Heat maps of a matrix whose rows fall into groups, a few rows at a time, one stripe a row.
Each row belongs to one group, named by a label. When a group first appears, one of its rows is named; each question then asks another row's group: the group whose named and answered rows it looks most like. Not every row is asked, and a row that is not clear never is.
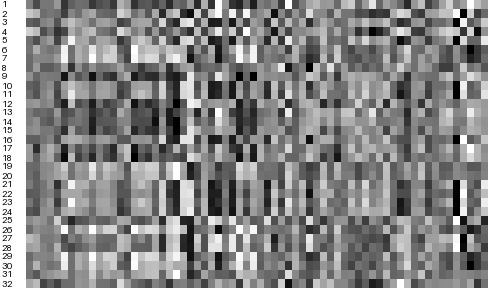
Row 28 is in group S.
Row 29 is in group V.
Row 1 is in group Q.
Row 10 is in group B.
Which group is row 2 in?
S
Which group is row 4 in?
S
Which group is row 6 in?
V
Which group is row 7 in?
V
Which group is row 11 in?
B
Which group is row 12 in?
Q
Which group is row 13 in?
Q
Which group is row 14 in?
Q
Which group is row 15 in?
Q
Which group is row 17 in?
Q
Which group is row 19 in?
V
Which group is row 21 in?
B
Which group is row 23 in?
B
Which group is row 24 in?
B
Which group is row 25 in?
S
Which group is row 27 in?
S
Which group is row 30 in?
V
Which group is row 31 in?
V
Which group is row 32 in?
S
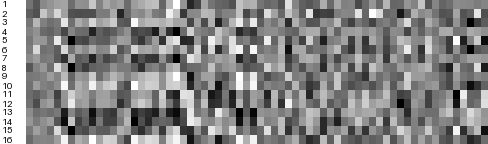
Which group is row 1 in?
V
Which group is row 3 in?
V
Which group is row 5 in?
S
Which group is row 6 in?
V
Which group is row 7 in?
Q
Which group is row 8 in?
S
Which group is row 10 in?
V
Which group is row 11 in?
B
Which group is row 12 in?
B
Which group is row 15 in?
S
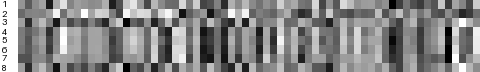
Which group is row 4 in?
B
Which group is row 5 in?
B
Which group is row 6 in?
B
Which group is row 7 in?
B
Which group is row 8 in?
Q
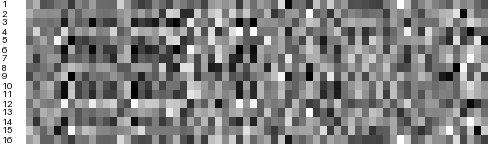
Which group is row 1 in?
S
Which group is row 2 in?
S
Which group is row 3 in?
Q
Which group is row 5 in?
S
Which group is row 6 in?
Q
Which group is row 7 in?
Q
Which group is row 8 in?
B
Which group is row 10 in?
Q
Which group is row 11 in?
Q
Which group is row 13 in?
S
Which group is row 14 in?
Q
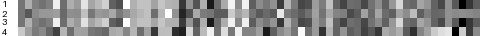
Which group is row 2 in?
V
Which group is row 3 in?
V
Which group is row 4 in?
S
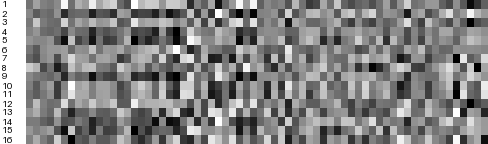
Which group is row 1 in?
V
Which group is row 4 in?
Q
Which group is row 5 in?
Q
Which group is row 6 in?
V
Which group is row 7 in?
B
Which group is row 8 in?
S
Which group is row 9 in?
Q
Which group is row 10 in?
B
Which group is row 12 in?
V
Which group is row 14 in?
Q
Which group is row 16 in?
S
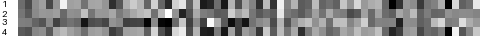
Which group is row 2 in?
V
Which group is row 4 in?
B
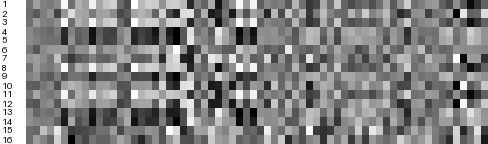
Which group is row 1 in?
V
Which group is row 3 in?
V
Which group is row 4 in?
Q
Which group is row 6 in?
V
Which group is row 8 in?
V
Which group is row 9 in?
Q
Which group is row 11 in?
V
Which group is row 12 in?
B
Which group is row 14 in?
Q
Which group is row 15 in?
S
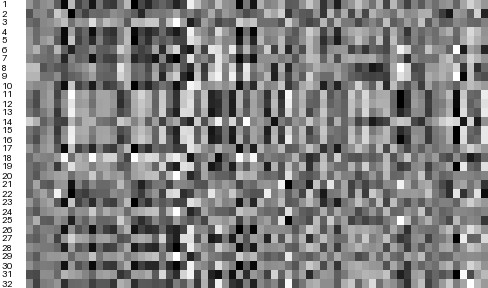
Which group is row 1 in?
Q
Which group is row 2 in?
S
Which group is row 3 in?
V
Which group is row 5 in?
Q
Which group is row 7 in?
Q
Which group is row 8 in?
S
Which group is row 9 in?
S
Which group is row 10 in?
Q
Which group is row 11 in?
B
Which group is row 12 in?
B
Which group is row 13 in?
B
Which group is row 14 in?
S
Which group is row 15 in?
B
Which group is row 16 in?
B
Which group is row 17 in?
Q
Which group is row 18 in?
V
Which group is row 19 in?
B
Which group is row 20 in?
V
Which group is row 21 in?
S
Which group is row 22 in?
S
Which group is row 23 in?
Q
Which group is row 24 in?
V
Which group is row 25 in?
S
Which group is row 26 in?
Q
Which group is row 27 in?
B
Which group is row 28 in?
Q
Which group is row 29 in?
V
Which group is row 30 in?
Q
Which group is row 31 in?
B
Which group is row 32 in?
Q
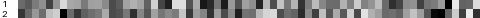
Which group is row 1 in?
B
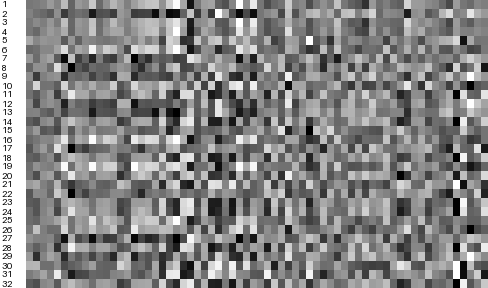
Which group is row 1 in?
V
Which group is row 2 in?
Q
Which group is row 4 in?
V
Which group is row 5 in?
S
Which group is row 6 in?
V
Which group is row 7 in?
Q
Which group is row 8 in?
S
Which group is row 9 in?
Q
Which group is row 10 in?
V
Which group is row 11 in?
B
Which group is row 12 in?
Q
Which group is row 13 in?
Q
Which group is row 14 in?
B
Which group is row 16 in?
V
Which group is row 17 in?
S
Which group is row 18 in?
B
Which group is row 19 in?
V
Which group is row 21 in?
S
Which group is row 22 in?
S
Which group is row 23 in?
B
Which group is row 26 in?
V
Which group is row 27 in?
Q
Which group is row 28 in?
B
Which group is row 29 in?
Q
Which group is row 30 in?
S
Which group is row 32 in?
B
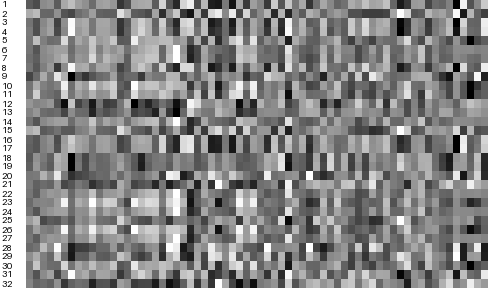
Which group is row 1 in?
B
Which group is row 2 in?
S
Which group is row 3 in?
B
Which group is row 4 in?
B
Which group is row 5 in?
V
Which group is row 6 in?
V
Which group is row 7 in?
V
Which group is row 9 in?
S
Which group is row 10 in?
V
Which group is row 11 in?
V
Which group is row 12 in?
Q
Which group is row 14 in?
V
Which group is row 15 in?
S
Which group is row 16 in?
B
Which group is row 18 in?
S
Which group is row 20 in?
S
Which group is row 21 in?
Q
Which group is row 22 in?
V
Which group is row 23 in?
V
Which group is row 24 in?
V
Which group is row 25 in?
S
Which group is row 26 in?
V
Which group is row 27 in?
V
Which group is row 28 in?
S
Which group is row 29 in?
S
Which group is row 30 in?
V
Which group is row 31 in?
B
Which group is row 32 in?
Q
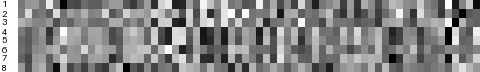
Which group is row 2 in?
V
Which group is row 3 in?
S
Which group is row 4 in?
B
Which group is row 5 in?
B
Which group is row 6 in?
V
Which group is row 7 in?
B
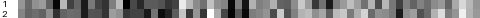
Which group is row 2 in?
Q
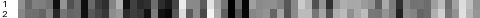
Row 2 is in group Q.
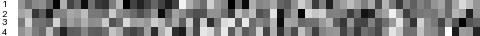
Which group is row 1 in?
Q
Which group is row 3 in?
V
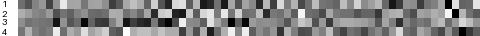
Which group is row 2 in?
S
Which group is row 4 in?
V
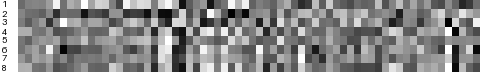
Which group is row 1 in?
V
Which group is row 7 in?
S
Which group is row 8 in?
S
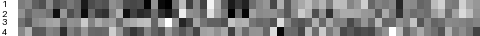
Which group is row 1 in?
Q
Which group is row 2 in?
Q
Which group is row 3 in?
V
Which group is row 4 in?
S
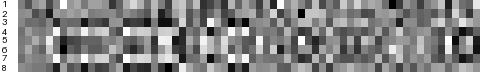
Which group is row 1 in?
B
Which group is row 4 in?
V
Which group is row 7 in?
V
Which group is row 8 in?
Q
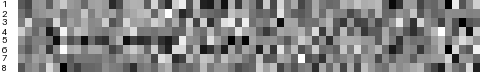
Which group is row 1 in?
B
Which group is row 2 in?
V
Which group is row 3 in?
V
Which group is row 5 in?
Q
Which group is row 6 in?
B
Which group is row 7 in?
S
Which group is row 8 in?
S
